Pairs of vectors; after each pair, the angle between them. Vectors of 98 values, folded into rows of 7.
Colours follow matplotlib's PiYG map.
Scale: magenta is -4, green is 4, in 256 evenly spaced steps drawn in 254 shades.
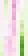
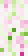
partly opposed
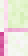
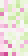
partly aligned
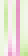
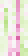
nearly parallel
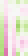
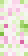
partly aligned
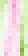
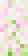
orthogonal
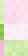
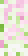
partly aligned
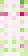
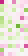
orthogonal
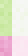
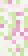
orthogonal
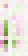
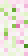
partly aligned
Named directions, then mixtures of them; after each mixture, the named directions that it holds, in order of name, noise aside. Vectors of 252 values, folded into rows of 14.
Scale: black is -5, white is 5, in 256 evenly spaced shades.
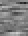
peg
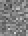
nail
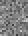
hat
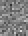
hat, nail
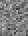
nail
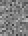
hat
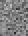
nail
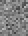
hat, nail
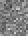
nail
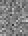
hat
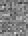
hat, nail, peg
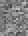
nail, peg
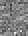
hat, nail, peg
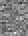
nail, peg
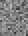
nail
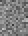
hat, nail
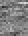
hat, peg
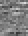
nail, peg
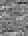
hat, nail, peg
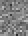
hat, nail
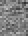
hat, nail, peg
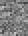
hat, nail, peg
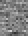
hat, nail, peg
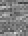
hat, nail, peg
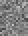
hat, nail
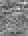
hat, nail, peg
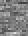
nail, peg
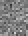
hat, nail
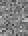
hat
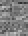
hat, nail, peg
